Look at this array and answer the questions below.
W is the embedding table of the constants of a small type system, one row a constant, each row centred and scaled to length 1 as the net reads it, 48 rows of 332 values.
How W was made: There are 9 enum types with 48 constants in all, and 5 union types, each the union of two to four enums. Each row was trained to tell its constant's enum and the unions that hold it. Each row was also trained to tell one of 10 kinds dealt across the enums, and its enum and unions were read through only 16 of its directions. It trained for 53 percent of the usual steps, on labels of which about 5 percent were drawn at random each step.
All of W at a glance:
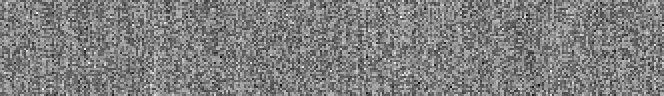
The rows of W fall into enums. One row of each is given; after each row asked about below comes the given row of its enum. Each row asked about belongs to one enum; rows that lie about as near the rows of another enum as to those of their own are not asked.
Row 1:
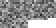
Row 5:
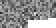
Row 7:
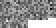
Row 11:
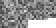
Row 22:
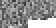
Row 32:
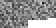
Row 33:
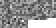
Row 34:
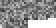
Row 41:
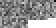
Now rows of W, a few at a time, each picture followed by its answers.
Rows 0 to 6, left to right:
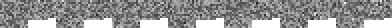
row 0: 41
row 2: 7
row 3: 11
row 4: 1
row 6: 5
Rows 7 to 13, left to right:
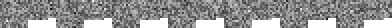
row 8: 5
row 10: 32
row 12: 34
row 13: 32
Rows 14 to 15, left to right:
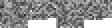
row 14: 11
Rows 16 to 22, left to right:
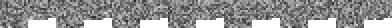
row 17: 33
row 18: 5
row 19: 11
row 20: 11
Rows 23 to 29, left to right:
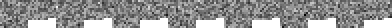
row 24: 1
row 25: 33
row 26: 33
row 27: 7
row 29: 32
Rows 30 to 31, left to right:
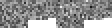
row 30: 32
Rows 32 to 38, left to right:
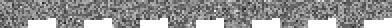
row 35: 32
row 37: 7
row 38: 41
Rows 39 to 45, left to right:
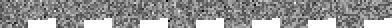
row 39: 7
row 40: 5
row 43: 11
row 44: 41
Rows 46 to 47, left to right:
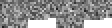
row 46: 41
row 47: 33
